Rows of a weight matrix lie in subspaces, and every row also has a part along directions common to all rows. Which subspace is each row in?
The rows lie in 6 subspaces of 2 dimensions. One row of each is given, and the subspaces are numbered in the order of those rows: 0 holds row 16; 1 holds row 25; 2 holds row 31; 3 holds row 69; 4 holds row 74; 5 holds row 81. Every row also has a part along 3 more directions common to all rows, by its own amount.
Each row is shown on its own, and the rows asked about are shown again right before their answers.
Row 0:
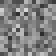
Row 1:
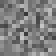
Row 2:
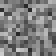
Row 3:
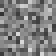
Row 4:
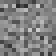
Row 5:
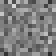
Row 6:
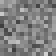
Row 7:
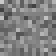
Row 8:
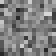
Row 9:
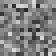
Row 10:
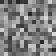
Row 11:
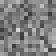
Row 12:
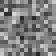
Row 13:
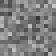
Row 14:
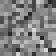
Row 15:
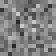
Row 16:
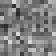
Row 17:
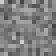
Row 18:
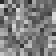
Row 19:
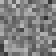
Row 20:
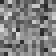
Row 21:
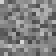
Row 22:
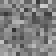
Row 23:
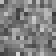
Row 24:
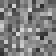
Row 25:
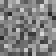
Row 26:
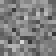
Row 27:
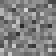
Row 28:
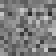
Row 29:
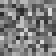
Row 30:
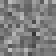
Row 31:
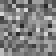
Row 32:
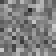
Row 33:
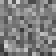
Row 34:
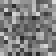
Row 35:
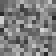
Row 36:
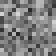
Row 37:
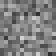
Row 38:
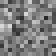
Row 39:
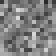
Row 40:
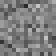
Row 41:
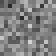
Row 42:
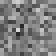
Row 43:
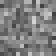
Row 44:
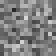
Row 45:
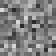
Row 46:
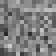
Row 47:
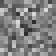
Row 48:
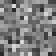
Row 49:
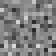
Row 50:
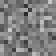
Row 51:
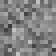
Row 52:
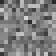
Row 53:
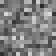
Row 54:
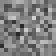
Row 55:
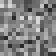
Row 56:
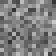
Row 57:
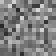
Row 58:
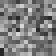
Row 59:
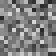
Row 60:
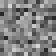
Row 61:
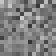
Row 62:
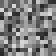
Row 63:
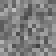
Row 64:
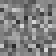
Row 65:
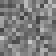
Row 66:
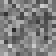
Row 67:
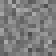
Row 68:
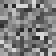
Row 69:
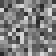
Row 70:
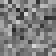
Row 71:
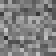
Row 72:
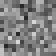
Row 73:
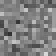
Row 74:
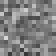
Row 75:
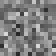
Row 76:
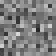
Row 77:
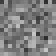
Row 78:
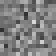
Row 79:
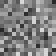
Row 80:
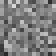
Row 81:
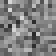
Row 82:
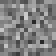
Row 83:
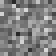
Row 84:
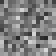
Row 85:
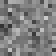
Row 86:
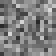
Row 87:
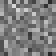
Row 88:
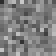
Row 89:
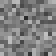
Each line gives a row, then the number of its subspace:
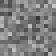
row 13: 4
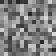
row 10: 1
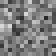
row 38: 5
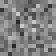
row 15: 2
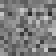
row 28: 1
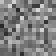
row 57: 4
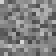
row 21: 0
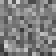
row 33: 1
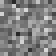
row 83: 0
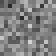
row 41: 4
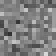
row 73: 4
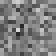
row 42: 2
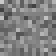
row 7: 0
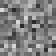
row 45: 2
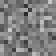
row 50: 3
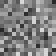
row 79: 0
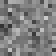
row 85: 5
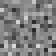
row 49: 2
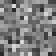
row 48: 0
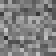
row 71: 4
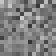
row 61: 4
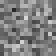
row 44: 0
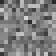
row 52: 0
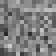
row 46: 1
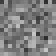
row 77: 5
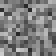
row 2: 3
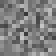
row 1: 3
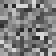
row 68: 3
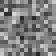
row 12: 4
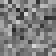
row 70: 5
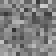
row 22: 5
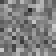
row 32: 0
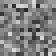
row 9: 3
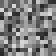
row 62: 3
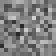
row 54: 2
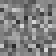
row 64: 2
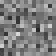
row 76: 2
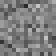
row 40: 3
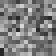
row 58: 2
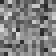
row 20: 0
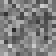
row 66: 5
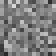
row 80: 1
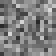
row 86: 3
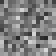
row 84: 5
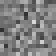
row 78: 1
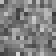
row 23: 5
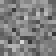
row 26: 0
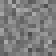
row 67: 1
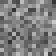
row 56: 0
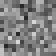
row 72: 1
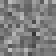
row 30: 5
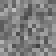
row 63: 3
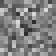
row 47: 2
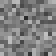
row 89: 0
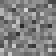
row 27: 2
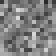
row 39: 5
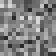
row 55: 4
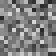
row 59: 1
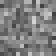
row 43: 5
